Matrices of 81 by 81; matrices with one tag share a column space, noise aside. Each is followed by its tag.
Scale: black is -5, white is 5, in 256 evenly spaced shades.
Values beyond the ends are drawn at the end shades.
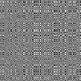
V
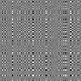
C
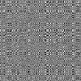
V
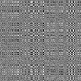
V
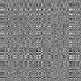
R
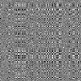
R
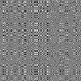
V
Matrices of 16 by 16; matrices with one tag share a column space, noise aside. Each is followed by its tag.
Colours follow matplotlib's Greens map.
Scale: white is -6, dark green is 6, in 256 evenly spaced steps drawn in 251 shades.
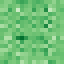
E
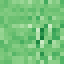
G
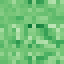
G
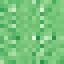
E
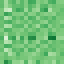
E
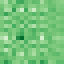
E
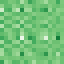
E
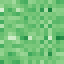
E
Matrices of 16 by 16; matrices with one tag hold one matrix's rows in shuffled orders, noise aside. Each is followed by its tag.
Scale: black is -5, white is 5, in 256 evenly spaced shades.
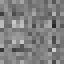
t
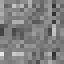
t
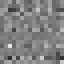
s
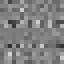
s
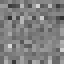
s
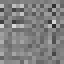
t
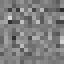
s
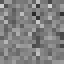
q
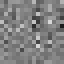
q
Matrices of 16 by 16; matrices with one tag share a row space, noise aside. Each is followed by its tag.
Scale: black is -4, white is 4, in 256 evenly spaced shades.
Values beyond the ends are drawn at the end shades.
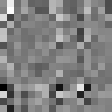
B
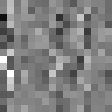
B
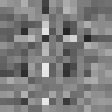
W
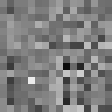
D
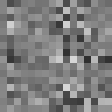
D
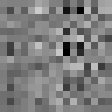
D
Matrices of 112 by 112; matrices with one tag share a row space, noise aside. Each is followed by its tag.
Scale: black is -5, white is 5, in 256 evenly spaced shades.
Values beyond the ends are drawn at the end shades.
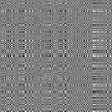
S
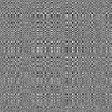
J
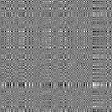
S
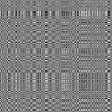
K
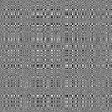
J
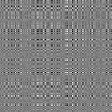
J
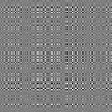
J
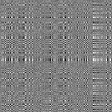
S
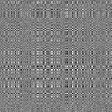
J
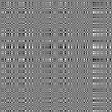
S
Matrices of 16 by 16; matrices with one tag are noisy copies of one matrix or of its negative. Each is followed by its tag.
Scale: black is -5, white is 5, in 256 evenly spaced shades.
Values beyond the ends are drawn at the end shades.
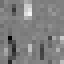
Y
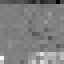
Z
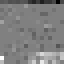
Z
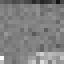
Z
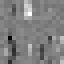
Y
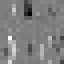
Y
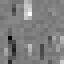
Y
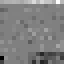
Z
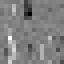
Y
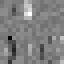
Y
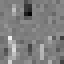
Y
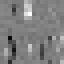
Y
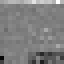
Z
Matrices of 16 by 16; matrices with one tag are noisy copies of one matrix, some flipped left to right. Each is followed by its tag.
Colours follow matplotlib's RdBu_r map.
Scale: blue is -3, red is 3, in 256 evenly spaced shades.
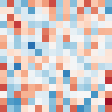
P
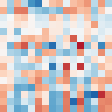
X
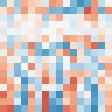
X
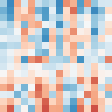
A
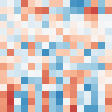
X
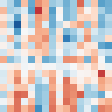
A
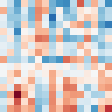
A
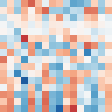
X
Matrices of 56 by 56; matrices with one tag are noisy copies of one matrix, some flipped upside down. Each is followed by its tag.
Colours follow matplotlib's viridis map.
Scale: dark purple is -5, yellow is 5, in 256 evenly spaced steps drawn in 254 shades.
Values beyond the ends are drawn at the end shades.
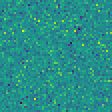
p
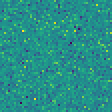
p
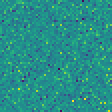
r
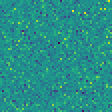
r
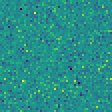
p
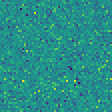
p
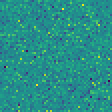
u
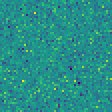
p
